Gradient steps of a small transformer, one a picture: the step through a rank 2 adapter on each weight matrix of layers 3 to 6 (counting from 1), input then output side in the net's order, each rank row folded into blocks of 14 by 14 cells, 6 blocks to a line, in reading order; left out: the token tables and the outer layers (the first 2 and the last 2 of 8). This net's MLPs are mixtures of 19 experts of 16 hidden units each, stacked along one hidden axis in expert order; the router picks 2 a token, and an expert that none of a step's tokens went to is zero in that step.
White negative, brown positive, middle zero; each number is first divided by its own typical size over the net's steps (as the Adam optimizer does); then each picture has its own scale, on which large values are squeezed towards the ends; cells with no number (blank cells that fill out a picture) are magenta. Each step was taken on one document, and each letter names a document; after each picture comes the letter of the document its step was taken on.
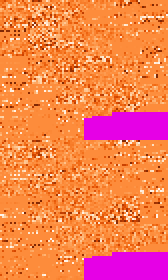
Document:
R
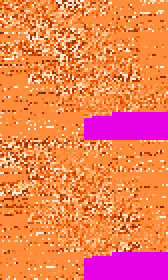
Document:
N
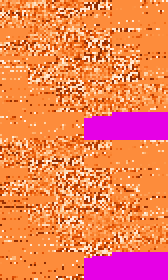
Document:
N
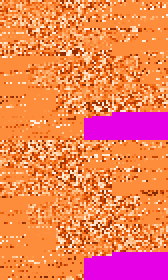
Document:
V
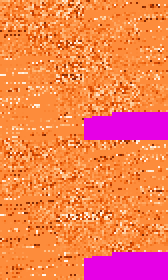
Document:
R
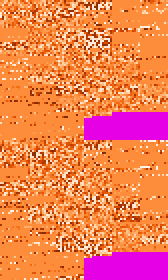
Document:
N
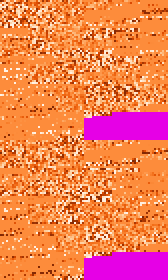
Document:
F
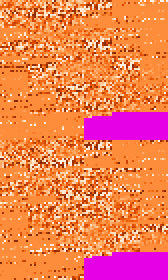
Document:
N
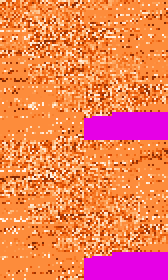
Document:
F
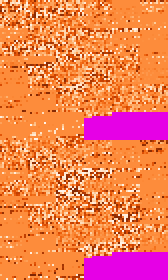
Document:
N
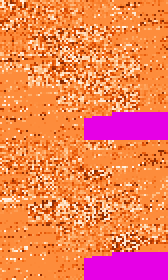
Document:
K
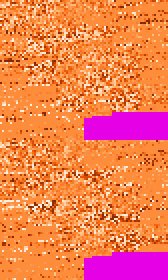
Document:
K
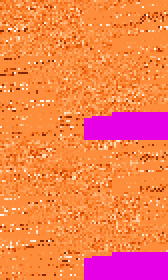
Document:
R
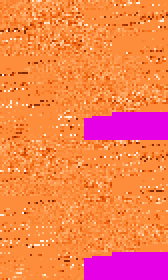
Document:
R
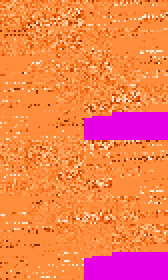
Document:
R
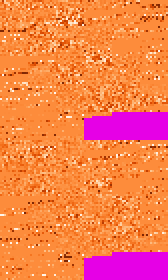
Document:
R
